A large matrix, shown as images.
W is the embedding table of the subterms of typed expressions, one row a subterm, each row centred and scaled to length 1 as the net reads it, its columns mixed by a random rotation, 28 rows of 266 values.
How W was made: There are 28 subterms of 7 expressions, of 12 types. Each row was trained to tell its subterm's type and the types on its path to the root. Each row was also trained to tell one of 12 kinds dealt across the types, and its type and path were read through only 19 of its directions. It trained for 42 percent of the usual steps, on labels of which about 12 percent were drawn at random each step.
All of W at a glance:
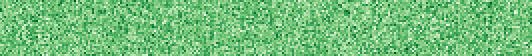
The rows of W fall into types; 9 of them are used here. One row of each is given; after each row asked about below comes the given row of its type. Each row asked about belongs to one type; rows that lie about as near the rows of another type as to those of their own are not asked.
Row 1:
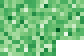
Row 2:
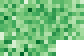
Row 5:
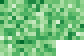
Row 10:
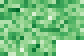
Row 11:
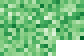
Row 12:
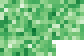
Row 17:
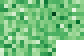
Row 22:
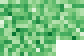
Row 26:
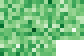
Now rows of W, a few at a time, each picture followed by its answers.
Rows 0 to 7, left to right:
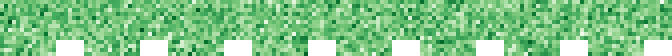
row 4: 1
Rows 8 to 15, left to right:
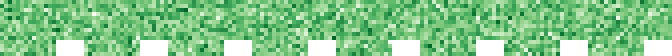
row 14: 2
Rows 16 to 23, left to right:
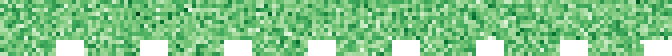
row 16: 22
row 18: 10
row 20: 1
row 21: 12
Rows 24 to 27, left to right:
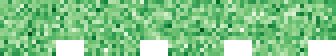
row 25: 10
